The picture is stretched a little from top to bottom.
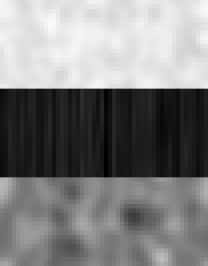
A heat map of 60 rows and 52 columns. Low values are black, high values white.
The table splits into 3 rows of 1 panel. Panel 1,1: very high, blotchy, faint in contrast. Panel 2,1: very low, streaked downward, faint in contrast. Panel 3,1: middling, blotchy.
